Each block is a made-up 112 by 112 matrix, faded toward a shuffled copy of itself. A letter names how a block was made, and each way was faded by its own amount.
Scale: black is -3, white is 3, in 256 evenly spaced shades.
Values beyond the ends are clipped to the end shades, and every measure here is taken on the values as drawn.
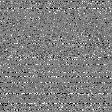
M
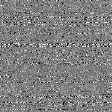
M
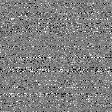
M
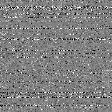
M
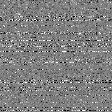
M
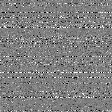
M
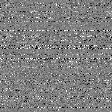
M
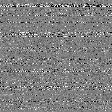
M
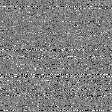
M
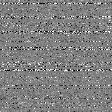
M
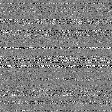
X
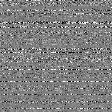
X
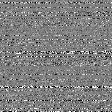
X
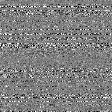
X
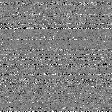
M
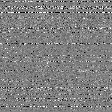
X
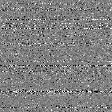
M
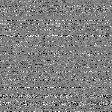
M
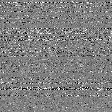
M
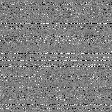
M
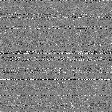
X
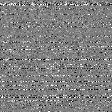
M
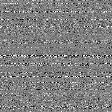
X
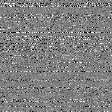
M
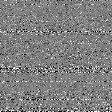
M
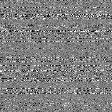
X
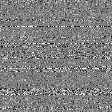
X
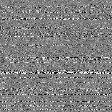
X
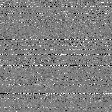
M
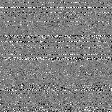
M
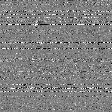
X
